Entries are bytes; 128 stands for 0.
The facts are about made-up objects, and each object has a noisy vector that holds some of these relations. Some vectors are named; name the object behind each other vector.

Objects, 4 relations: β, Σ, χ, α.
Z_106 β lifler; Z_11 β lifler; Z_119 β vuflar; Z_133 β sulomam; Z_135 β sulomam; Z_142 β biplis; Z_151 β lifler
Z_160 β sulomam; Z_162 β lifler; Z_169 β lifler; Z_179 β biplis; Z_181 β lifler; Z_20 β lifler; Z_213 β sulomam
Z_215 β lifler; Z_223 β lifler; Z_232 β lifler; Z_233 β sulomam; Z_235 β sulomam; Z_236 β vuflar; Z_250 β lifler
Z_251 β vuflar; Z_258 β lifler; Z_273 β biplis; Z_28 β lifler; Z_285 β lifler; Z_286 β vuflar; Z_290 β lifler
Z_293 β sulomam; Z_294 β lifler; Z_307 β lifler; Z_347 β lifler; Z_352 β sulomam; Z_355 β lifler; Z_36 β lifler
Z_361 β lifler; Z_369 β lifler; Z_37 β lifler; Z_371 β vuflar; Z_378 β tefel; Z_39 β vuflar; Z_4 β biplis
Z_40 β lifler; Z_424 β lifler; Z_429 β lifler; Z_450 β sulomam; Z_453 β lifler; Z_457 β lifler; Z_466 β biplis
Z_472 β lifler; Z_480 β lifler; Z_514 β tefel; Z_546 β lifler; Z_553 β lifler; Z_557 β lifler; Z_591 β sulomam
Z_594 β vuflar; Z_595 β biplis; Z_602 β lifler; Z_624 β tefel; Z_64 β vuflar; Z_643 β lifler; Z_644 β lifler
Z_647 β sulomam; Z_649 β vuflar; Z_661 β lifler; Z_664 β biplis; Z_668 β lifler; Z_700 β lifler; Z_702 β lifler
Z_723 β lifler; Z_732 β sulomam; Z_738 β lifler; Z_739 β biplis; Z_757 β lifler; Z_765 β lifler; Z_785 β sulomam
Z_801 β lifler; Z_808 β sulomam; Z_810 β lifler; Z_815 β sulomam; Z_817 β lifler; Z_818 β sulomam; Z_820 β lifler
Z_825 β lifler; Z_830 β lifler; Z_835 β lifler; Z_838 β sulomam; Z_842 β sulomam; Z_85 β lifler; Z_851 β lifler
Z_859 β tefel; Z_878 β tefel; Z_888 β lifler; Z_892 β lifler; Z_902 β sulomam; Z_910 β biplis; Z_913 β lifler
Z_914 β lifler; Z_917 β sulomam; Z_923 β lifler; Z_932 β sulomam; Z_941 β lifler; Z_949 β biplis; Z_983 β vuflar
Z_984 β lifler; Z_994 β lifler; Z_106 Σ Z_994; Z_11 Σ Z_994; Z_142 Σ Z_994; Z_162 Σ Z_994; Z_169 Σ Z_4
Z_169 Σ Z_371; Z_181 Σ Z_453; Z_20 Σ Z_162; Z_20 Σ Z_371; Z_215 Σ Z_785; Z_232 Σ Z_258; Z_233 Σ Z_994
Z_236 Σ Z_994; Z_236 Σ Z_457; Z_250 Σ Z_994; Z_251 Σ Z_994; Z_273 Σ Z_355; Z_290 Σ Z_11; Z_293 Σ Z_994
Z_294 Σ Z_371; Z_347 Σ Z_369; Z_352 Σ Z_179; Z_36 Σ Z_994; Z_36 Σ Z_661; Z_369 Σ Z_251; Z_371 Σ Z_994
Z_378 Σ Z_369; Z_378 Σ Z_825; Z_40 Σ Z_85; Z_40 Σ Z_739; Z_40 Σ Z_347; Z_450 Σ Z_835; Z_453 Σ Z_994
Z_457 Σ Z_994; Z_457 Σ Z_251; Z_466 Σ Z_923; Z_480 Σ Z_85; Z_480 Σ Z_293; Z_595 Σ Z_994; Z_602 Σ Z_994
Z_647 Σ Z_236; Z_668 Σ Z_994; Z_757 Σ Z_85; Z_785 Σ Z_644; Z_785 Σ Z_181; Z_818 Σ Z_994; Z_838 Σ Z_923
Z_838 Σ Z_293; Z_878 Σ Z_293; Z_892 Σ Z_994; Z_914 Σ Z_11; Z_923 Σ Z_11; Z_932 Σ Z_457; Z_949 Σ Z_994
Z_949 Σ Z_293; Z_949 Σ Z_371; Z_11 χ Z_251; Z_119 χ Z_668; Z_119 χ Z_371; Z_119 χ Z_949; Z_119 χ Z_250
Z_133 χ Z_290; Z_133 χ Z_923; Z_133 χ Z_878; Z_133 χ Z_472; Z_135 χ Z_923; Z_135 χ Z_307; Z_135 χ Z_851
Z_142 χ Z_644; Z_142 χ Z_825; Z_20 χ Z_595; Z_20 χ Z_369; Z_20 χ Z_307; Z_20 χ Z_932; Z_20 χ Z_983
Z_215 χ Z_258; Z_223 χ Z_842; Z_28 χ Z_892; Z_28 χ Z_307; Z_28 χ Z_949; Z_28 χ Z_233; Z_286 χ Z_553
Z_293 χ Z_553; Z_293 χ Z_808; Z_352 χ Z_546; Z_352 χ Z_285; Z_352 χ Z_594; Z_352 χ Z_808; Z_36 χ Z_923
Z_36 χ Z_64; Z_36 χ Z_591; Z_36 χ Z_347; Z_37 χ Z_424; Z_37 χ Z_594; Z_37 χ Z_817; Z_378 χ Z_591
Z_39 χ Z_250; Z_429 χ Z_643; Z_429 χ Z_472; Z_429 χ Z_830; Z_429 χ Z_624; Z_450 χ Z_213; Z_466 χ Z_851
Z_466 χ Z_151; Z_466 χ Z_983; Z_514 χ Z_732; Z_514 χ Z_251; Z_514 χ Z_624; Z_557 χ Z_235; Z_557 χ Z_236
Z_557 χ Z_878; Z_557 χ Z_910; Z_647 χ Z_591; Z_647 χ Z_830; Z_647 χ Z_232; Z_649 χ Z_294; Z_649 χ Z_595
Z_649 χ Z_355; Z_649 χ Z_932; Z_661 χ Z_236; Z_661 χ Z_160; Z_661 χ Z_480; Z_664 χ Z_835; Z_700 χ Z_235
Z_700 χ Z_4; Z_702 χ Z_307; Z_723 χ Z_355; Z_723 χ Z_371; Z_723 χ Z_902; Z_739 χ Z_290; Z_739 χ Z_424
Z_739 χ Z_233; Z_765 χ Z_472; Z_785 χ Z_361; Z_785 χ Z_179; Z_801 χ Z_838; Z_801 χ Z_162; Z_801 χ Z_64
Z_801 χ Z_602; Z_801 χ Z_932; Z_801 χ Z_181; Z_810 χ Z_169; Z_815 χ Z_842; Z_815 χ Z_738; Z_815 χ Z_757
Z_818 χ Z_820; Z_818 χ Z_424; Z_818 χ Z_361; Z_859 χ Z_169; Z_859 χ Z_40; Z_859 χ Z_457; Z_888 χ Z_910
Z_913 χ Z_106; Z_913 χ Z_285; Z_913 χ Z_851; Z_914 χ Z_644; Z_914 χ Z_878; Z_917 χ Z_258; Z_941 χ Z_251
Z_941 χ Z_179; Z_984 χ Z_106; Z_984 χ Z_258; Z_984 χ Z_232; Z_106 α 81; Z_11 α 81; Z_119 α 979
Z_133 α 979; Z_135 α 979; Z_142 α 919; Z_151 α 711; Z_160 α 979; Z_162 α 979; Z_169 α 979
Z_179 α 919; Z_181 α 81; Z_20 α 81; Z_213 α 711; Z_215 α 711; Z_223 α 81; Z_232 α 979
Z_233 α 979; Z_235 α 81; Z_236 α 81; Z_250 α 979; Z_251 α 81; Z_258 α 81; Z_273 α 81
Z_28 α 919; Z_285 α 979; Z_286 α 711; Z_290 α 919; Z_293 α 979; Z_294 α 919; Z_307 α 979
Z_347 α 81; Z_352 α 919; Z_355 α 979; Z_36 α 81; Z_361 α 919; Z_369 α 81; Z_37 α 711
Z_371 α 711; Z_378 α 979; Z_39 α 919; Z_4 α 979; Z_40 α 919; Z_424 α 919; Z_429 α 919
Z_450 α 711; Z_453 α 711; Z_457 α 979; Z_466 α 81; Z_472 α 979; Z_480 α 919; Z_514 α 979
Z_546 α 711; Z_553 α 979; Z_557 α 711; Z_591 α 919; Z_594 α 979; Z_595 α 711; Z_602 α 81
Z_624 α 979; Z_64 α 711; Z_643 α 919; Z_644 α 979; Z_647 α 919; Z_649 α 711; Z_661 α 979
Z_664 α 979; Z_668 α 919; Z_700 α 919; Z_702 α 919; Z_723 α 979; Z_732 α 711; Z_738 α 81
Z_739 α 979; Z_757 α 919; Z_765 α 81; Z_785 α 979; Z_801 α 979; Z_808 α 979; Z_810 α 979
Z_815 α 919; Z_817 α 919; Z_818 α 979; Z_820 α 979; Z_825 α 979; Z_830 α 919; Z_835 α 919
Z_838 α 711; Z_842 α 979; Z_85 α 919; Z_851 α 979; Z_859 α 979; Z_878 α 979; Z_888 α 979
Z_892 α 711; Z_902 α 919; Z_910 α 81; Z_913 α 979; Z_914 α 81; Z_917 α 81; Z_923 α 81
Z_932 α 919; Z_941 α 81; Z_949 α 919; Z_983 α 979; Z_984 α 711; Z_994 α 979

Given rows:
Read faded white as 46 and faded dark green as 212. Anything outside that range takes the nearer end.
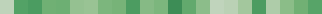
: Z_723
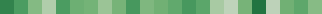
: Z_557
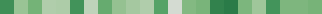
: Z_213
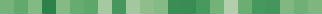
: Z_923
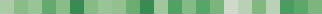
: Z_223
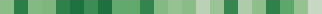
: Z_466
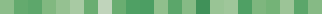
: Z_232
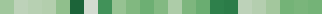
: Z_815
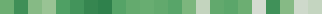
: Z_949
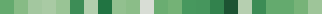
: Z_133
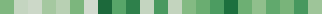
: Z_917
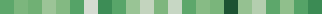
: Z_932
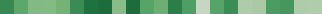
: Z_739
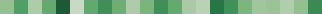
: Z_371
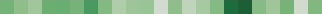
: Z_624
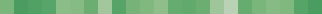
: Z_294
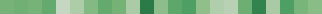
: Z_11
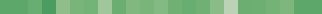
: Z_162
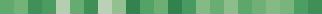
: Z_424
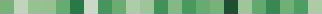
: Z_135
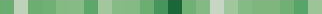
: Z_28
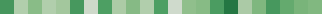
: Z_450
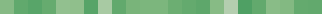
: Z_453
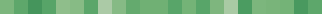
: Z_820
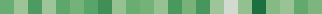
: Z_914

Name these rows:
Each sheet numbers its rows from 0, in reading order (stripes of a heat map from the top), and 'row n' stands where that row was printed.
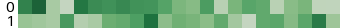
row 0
Z_910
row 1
Z_215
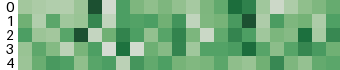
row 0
Z_842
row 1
Z_352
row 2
Z_286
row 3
Z_785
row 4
Z_285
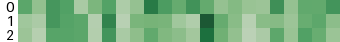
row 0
Z_37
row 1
Z_169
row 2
Z_810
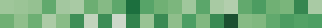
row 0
Z_984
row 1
Z_818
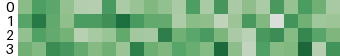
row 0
Z_429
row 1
Z_595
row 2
Z_941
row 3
Z_553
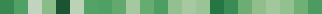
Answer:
Z_236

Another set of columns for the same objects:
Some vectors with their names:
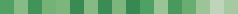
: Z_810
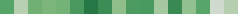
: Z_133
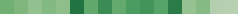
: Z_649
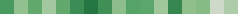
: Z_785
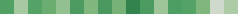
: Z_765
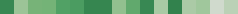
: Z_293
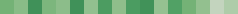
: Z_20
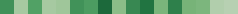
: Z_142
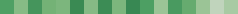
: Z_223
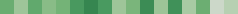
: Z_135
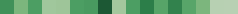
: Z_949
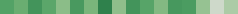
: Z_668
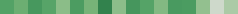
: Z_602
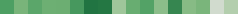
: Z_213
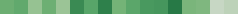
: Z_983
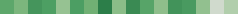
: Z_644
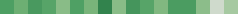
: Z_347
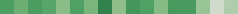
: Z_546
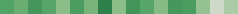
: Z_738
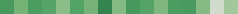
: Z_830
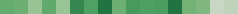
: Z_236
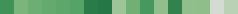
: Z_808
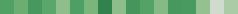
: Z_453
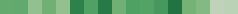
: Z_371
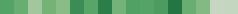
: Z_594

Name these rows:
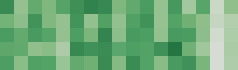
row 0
Z_647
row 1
Z_702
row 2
Z_106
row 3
Z_251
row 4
Z_472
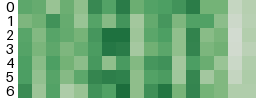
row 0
Z_64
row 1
Z_307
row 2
Z_235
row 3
Z_233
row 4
Z_913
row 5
Z_815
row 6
Z_664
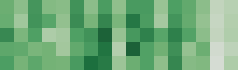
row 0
Z_28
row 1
Z_557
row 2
Z_179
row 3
Z_878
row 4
Z_732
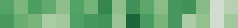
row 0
Z_290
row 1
Z_514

